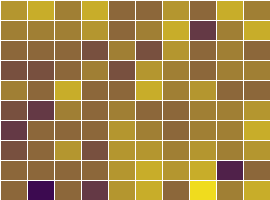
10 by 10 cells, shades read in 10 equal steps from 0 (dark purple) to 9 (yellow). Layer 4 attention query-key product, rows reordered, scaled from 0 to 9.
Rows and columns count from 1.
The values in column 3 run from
4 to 7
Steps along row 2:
same same up down up up down up up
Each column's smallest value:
2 0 4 2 3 3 4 2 1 4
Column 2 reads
7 5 4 3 4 2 4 4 4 0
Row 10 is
4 0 4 2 6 7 4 9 5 7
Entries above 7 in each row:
0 0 0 0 0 0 0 0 0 1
